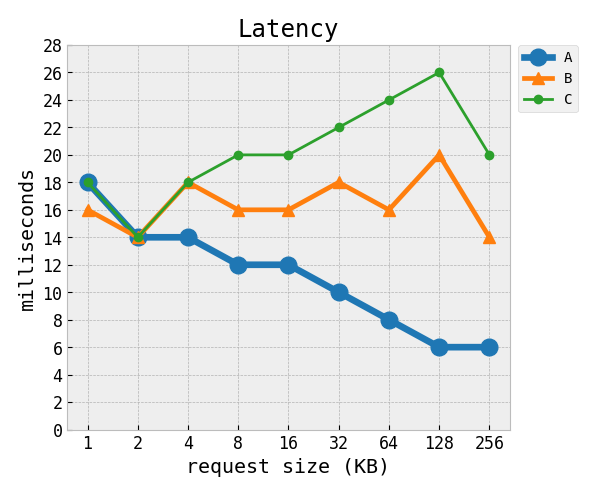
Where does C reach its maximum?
128
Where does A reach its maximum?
1
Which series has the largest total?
C
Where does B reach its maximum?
128
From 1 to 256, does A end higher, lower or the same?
lower
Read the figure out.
Title: Latency
x-axis: request size (KB), ticks 1 2 4 8 16 32 64 128 256
y-axis: milliseconds, ticks 0 2 4 6 8 10 12 14 16 18 20 22 24 26 28
Legend: A, B, C
Values:
A: 18 14 14 12 12 10 8 6 6
B: 16 14 18 16 16 18 16 20 14
C: 18 14 18 20 20 22 24 26 20
